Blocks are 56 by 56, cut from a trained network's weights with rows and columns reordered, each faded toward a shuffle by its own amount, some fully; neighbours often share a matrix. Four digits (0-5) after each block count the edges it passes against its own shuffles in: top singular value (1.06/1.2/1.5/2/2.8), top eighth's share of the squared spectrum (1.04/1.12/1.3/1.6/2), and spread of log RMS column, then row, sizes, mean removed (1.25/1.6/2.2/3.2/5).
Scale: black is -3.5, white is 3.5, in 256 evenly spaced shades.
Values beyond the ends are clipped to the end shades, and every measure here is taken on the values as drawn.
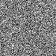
2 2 0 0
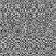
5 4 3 3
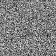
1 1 0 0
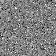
1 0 0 0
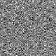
4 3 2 1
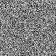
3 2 0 0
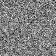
1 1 0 0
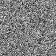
1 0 0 0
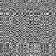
5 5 2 3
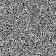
2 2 0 0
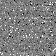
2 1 0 0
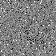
0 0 0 0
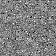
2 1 0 0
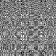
4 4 2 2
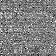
3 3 1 1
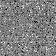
2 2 0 0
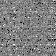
3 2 1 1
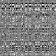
4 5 3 3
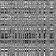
5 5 4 3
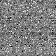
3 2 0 0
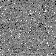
1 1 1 0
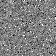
0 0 0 0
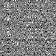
3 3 2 1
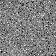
0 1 0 0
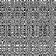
4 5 2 3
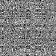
3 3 2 0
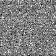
2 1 0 0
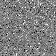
0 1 0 0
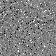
0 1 0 0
